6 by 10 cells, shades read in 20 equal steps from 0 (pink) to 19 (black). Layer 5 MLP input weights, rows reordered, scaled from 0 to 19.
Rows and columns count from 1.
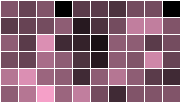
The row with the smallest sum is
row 6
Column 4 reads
19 8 14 8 8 7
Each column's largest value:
12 12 10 19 16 17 14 10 12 19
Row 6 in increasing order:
0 4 5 7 8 9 9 9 10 14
